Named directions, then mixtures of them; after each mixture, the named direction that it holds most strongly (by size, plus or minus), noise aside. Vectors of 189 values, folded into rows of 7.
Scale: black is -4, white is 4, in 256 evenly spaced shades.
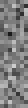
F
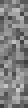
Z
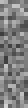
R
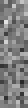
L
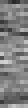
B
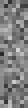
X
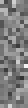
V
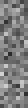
L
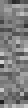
B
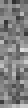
Z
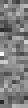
B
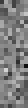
V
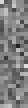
V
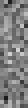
X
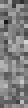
L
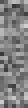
R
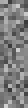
R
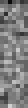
B
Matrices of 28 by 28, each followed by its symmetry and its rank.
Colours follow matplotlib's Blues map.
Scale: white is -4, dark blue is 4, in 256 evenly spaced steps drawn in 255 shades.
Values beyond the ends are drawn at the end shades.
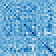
symmetric, rank five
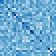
symmetric, rank five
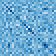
symmetric, rank five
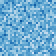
symmetric, full rank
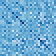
symmetric, rank five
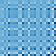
symmetric, rank one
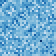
symmetric, full rank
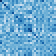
symmetric, rank five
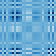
symmetric, rank one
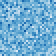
symmetric, full rank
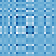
symmetric, rank one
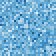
symmetric, full rank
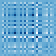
symmetric, rank one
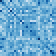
symmetric, rank five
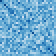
symmetric, full rank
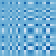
symmetric, rank one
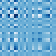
symmetric, rank one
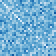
symmetric, full rank
